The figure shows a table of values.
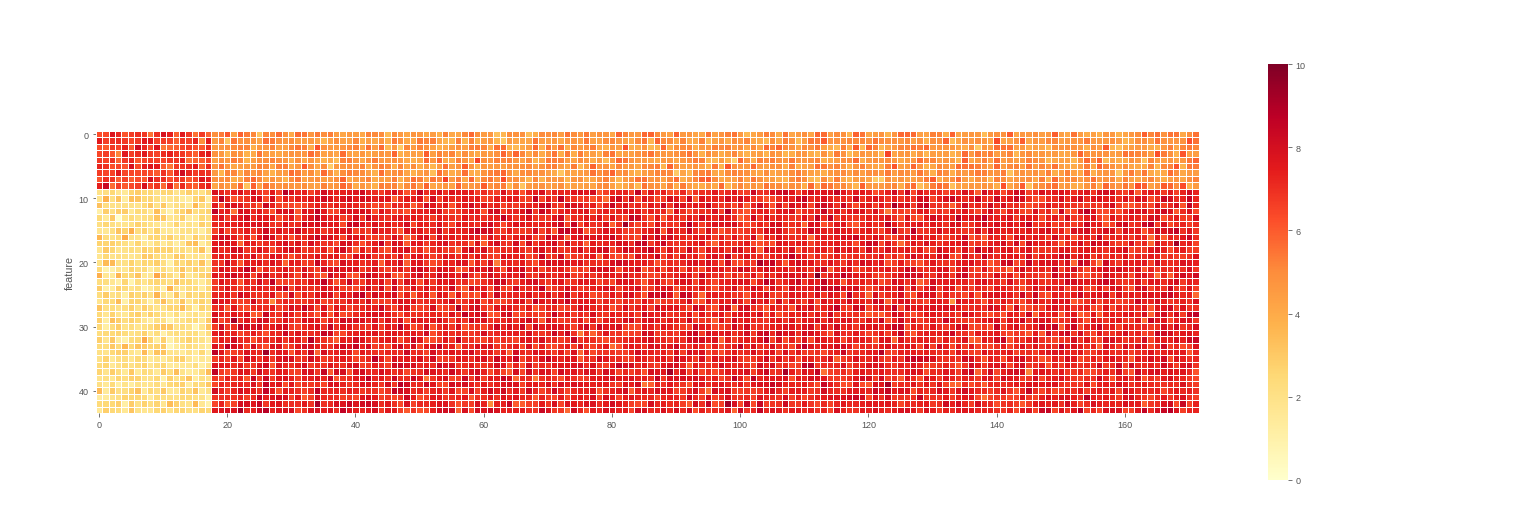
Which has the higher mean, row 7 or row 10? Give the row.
10
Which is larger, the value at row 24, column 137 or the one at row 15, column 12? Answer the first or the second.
the first
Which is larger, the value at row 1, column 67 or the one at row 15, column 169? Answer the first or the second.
the second
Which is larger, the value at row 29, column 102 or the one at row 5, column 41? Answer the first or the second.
the first
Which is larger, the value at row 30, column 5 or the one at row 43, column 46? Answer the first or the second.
the second
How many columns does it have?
172
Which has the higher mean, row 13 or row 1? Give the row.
13
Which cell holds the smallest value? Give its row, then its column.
13, 3
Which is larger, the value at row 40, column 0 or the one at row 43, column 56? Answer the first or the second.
the second
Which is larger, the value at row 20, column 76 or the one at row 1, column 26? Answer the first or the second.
the first
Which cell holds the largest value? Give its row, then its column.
22, 112
